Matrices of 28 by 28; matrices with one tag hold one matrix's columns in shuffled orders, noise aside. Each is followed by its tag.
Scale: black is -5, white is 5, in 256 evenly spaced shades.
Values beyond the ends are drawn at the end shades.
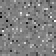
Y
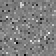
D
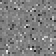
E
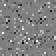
D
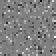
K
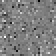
K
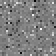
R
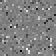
E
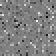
Y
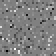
E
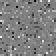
K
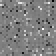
R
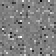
K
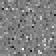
E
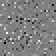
D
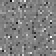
K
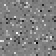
D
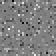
R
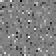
K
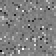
E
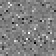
D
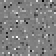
K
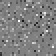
Y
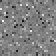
Y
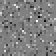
Y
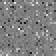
R
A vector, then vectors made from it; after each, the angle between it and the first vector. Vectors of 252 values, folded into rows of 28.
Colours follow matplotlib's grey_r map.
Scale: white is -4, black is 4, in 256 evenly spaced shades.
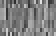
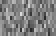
partly opposed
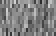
nearly opposite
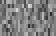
partly opposed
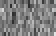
partly aligned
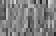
nearly opposite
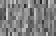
nearly opposite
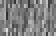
nearly parallel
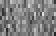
partly opposed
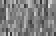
nearly opposite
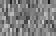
partly aligned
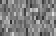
orthogonal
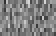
partly opposed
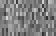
partly opposed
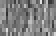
nearly parallel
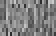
nearly opposite
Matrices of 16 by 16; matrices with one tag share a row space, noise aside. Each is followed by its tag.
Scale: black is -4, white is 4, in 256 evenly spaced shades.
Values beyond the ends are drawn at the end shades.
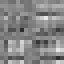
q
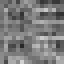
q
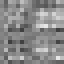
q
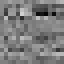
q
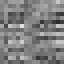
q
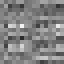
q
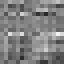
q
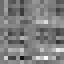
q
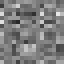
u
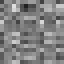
u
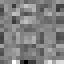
u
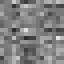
u
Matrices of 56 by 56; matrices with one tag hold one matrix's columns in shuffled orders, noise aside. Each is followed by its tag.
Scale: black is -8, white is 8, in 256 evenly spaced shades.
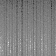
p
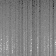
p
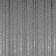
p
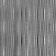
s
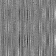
s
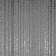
p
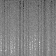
p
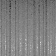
p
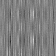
s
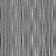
s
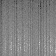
p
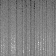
p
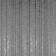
p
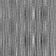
s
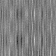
s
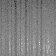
p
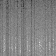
p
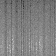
p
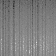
p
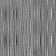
s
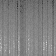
p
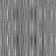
s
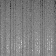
p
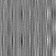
s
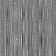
s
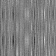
s
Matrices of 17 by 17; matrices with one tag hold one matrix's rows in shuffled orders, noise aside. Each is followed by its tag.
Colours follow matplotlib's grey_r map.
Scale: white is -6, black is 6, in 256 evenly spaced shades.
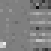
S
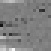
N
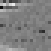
N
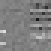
S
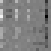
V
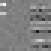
S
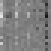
V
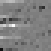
N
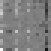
V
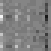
V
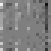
V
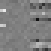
S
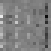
V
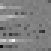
N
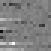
N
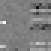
S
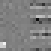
S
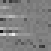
N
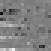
N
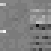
S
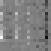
V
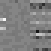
S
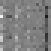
V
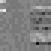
S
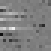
N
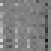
V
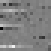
N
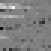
N
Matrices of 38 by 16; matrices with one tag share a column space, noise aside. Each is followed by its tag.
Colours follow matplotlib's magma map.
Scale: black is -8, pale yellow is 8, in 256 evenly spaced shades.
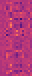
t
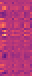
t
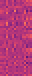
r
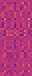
t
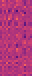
r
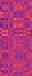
t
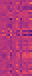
t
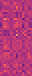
t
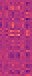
t
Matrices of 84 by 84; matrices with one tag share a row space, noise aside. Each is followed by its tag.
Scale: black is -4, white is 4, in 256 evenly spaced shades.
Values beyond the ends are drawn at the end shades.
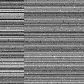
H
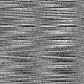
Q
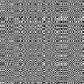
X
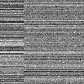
H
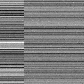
H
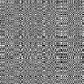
X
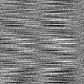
Q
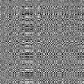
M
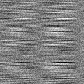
Q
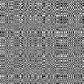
X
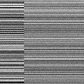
H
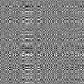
M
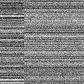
H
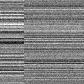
H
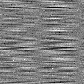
Q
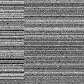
H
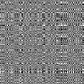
X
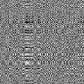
M
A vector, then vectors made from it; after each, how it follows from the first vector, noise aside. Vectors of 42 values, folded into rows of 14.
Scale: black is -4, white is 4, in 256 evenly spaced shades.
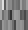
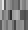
copied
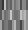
negated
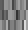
reversed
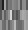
negated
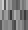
copied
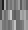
negated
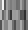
copied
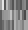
sign-scrambled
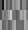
negated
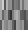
copied
